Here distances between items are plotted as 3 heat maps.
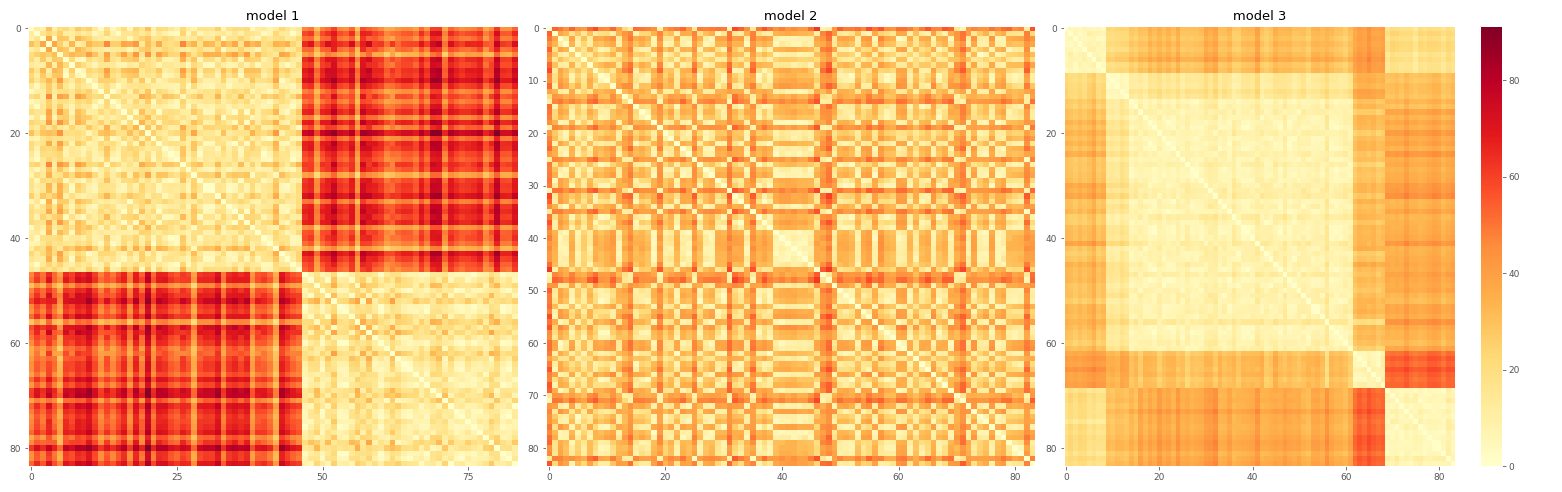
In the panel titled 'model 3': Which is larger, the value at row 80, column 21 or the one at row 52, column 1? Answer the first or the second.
the first
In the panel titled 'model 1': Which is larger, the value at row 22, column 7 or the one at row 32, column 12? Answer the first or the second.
the second
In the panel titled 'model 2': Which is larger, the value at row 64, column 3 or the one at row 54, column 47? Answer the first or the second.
the second
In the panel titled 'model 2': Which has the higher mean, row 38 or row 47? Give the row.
47
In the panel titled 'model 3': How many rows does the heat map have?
84
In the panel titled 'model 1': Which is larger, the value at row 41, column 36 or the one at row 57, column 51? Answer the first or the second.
the second
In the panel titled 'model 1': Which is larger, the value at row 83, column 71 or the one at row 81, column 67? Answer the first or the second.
the first
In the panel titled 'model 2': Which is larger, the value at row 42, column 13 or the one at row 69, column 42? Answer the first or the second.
the first
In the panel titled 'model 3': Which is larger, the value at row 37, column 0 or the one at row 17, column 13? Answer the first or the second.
the first
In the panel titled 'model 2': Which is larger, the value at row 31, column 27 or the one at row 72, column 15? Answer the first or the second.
the first
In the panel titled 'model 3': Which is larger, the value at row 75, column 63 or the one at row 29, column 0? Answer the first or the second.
the first
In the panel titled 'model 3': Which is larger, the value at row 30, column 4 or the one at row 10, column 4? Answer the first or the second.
the first
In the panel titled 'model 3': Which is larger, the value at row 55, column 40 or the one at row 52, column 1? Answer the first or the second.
the second
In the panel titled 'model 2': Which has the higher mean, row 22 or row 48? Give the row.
48
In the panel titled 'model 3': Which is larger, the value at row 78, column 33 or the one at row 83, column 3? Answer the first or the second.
the first
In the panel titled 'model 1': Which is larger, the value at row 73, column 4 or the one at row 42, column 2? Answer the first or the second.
the first
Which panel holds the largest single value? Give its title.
model 1
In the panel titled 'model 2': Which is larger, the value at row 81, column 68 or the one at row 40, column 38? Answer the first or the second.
the second
